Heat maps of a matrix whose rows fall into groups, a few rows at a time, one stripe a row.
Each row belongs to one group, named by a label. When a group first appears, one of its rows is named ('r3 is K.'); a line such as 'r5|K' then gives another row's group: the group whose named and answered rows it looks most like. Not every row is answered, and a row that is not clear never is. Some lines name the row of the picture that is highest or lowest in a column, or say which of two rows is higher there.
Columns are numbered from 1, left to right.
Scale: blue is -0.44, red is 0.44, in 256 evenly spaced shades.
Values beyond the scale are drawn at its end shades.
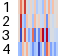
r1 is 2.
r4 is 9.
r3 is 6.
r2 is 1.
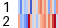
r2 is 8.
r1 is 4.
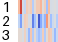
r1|1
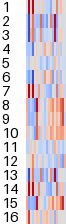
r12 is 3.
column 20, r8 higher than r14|Yes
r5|9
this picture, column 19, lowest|12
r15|8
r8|8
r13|6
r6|4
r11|9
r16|1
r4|4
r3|6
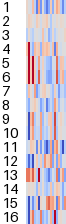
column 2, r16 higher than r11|No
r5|2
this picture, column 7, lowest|15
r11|9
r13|2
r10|6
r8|9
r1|9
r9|6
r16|6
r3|1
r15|4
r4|1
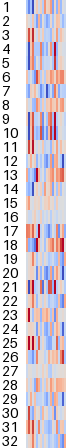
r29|9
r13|8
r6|8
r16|3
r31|2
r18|8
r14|4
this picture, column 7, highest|17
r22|3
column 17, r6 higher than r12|Yes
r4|6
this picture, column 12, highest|21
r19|3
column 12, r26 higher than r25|Yes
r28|8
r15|1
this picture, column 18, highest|18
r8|8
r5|6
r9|6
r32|3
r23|1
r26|8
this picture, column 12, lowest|17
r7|9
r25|2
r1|4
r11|2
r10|6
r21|6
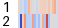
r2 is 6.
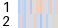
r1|4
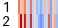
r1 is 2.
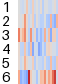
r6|8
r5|3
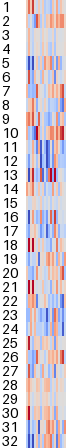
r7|8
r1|2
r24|9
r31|4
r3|1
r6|1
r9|2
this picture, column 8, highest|13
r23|9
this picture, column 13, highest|13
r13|6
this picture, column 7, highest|9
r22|3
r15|3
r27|1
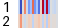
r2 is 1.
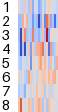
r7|4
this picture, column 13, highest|4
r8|1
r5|4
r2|9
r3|6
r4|4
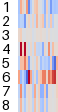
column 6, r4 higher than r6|No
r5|3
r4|2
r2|4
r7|1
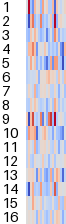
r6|4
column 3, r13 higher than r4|No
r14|6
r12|1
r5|9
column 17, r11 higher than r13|No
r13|9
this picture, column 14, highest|1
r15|3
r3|9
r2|6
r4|3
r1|1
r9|6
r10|3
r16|9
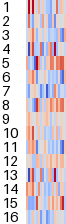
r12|8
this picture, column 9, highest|2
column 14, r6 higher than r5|No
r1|2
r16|9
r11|3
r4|6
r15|8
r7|9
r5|8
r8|8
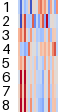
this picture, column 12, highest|1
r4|8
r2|6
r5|2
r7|2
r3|2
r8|2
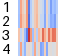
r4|1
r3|8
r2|3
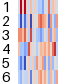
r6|4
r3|2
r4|8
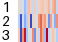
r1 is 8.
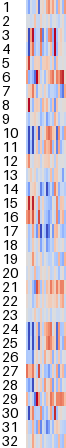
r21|8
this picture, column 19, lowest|7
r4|6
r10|4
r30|6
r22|8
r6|8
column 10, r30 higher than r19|No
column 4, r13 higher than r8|Yes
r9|9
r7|3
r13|9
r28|4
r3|6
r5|1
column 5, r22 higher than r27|No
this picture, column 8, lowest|17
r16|2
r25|4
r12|1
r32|3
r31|9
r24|4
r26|4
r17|9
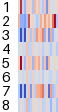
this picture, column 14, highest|2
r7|4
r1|1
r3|4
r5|1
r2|8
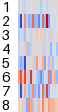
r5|4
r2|6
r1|1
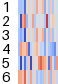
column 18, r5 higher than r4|Yes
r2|6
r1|4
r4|3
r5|4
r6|2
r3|4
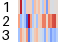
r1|1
